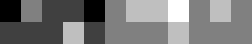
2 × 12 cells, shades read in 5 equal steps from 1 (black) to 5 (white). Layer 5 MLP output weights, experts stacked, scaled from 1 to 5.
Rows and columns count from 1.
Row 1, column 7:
4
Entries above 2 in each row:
8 8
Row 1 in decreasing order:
5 4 4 4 3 3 3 3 2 2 1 1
